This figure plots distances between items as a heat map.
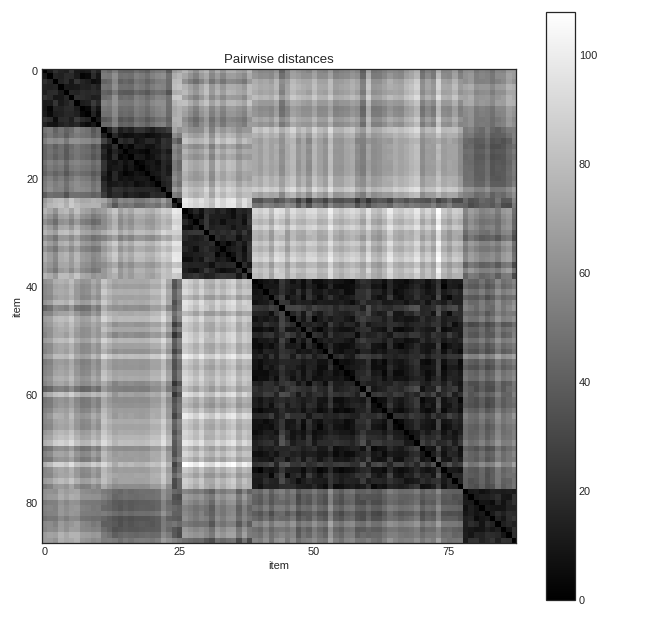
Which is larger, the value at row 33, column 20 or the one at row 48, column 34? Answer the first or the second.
the second
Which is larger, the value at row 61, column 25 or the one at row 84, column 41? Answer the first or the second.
the second
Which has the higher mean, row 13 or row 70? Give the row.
13
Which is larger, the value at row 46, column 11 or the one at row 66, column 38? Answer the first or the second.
the first
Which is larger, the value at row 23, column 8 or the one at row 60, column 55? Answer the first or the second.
the first
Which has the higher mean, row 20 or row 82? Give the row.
20
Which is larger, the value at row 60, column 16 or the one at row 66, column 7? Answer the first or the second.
the first
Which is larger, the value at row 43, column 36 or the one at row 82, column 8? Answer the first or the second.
the first
